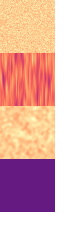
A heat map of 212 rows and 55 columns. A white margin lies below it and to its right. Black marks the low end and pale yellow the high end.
The table splits into 4 rows of 1 panel. Panel 1,1: very high, fine-grained, faint in contrast. Panel 2,1: high, streaked downward. Panel 3,1: very high, blotchy, faint in contrast. Panel 4,1: low, flat.
